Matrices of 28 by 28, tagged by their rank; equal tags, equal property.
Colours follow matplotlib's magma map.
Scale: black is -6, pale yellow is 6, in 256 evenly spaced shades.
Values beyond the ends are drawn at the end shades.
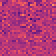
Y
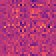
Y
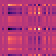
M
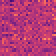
Y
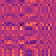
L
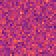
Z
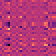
L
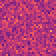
Z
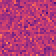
Z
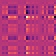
M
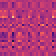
L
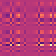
M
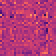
Y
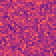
Z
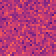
Z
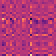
L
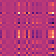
M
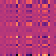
M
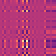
M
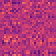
Y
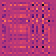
L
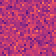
Z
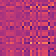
L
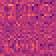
Y
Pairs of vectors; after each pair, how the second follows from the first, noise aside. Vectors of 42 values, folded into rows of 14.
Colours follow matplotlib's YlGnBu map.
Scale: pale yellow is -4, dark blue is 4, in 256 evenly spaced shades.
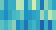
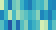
wrapped around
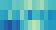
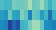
copied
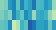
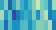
wrapped around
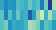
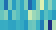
wrapped around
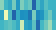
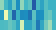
copied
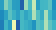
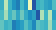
wrapped around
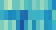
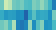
copied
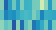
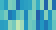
wrapped around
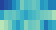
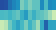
copied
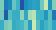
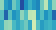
copied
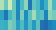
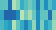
wrapped around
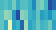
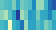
copied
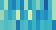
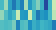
copied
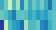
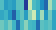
wrapped around
